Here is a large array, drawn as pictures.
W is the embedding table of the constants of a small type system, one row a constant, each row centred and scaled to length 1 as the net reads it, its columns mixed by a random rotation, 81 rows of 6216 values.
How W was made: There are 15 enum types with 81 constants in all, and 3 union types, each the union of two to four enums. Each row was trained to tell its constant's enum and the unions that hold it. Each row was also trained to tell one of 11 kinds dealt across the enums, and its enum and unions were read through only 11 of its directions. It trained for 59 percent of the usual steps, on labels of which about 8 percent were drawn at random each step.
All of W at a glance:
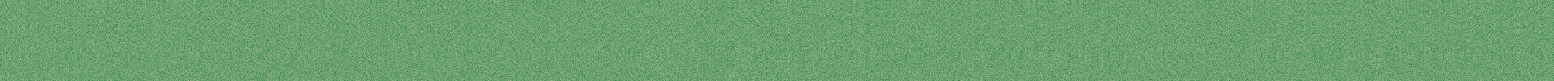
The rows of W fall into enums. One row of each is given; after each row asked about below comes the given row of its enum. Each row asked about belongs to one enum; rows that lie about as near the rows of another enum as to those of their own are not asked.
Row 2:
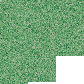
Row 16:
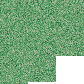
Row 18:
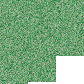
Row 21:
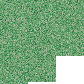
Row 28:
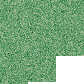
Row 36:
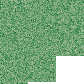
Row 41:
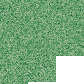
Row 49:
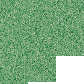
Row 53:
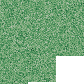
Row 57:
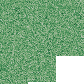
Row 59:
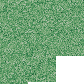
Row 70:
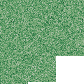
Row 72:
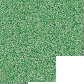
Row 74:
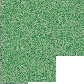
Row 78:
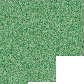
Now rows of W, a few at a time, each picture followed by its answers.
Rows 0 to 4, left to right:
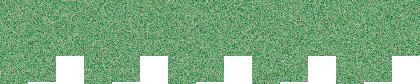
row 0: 2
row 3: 53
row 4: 28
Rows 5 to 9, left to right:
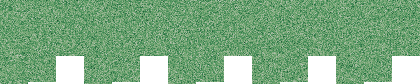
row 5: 41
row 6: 78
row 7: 21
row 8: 16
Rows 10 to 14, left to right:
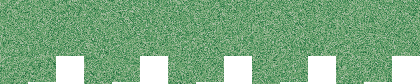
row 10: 72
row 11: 74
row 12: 53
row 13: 28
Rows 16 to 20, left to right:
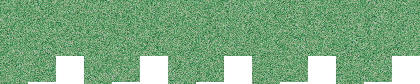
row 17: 70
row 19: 59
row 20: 28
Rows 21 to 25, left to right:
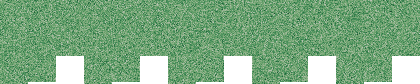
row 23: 2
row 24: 53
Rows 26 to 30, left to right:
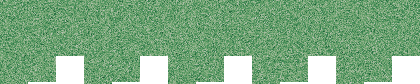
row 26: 70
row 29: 16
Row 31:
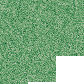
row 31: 72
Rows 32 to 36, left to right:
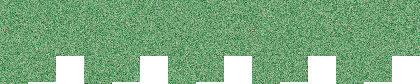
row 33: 53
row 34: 18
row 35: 18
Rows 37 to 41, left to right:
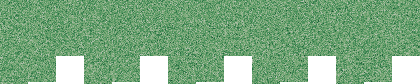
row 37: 28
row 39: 18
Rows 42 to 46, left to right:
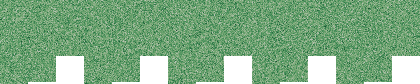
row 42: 21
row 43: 49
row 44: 2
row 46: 21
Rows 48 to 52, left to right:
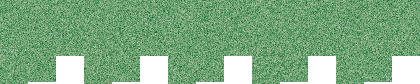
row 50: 21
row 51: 72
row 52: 53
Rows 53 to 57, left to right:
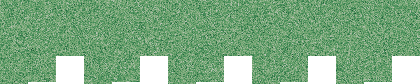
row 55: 74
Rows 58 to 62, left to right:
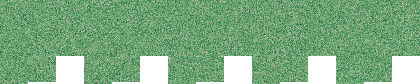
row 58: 59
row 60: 16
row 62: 74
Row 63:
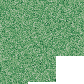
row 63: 70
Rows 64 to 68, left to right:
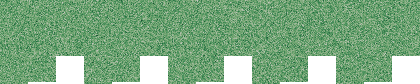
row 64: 16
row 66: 16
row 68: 70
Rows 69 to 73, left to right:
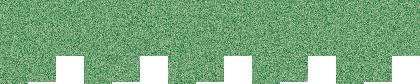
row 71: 21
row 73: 28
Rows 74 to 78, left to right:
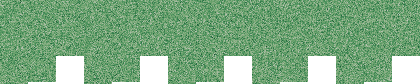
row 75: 59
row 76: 18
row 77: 49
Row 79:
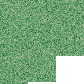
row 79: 2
